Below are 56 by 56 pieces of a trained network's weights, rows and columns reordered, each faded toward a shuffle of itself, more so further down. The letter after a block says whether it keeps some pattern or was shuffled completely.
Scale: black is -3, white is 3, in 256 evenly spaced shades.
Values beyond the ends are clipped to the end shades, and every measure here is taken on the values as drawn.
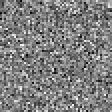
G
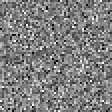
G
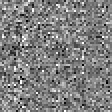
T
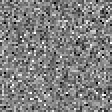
G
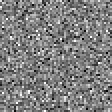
G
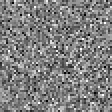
G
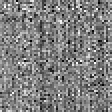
T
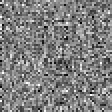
T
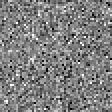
G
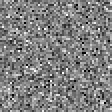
G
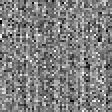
T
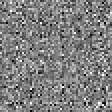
T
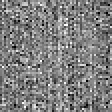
T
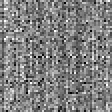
T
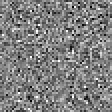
T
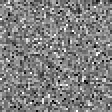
G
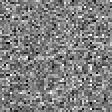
T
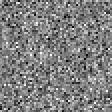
G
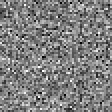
T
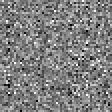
T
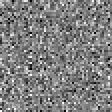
T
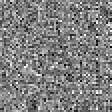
T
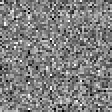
T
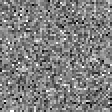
G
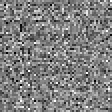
T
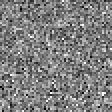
G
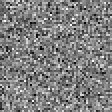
G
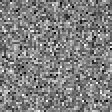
G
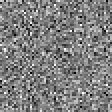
T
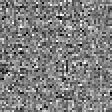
T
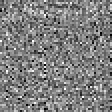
T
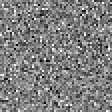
G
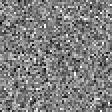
G
